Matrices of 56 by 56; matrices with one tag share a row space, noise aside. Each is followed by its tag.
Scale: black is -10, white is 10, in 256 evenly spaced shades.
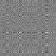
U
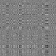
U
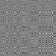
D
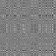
D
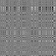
D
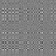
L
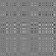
D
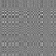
L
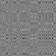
D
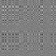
L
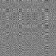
U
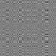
U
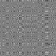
U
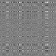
U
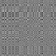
L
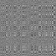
D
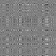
U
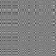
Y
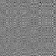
D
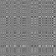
D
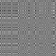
Y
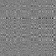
D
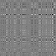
D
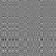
L
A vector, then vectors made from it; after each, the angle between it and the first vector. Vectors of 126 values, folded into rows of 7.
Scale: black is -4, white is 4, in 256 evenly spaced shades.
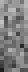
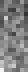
nearly opposite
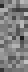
orthogonal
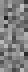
orthogonal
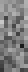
nearly parallel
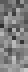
partly opposed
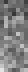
nearly opposite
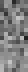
partly opposed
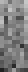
nearly parallel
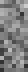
partly aligned
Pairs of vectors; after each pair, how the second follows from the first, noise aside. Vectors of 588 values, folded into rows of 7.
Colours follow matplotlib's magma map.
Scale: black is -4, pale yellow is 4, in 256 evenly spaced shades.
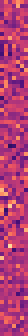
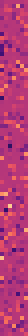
partly zeroed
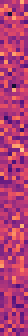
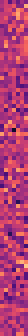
wrapped around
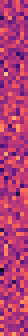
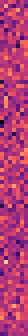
wrapped around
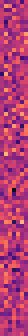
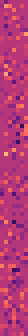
partly zeroed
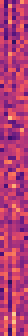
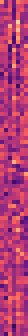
wrapped around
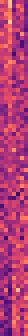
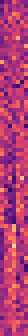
wrapped around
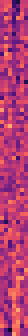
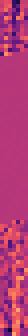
partly zeroed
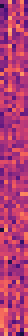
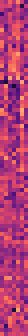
wrapped around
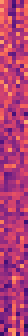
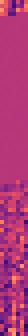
partly zeroed
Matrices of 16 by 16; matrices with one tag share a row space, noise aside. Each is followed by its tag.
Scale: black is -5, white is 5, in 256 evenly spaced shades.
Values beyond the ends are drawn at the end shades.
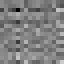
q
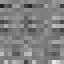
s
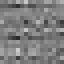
q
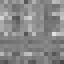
s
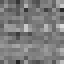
q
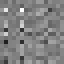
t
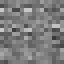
s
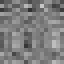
s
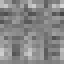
s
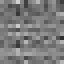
q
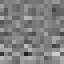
s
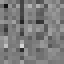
t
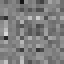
t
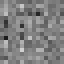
t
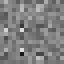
t
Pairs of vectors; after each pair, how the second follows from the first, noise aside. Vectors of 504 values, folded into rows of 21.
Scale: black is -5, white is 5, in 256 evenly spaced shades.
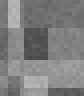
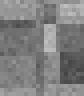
wrapped around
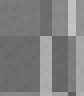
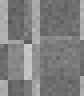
wrapped around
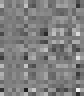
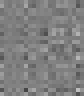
shrunk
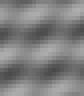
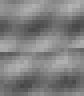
wrapped around
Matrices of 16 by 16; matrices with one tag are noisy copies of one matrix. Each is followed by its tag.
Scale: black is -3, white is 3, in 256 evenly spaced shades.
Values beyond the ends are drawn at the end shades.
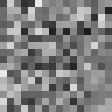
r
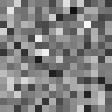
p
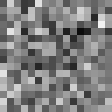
r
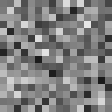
p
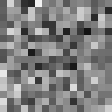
r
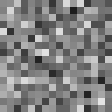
p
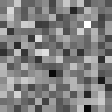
p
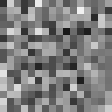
r
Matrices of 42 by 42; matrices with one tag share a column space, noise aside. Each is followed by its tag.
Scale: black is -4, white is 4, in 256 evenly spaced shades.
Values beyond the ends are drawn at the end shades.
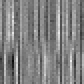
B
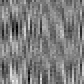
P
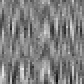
P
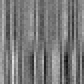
B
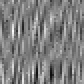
P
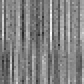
B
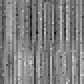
B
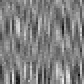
P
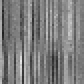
B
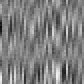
P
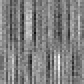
B
